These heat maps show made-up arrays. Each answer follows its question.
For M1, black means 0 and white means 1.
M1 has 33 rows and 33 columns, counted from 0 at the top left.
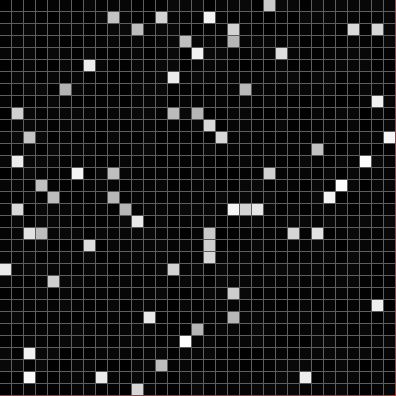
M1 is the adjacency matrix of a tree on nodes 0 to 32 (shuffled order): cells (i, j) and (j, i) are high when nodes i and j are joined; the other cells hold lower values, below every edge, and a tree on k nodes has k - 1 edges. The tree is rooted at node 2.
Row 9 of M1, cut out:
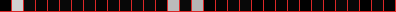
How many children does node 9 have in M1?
2
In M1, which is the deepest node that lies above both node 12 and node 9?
19
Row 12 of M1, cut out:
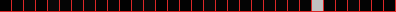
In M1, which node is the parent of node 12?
26
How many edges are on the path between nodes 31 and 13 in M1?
5
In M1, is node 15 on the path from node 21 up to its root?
no
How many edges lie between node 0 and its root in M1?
7
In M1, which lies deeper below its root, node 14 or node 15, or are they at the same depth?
node 14
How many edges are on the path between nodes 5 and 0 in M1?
8
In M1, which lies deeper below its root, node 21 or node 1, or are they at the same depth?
the same depth
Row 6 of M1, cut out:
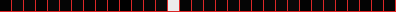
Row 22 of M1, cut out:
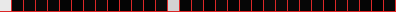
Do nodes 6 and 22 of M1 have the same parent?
yes
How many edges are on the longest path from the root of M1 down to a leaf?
7
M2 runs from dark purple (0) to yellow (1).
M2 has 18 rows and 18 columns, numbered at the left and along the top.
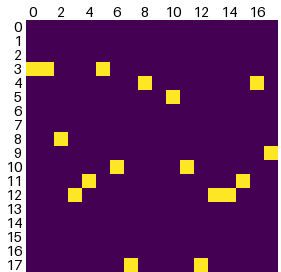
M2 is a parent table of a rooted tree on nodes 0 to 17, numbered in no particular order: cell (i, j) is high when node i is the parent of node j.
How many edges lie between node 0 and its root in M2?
4
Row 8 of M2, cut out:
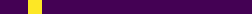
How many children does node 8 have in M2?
1
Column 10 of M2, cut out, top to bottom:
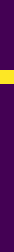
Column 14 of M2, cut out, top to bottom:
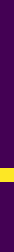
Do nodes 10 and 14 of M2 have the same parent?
no
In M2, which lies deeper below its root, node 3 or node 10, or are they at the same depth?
node 10
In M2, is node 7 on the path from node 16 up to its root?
no
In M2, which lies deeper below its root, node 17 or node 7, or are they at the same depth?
node 7
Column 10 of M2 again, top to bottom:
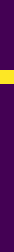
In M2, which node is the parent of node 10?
5
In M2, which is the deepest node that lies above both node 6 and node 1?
3
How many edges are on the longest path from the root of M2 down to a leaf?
9
